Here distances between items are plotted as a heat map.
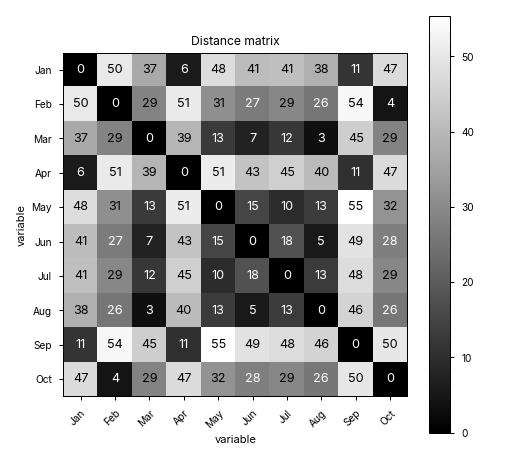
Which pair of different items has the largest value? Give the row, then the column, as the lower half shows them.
Sep, May
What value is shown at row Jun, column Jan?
41
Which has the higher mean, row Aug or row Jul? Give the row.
Jul
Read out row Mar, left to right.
37 29 0 39 13 7 12 3 45 29
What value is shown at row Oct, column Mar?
29
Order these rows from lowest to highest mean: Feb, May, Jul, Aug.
Aug, Jul, May, Feb
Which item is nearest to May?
Jul
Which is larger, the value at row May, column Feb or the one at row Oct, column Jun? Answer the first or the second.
the first
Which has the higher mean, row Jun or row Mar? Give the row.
Jun
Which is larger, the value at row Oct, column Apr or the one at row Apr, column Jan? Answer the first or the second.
the first
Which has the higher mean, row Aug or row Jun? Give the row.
Jun
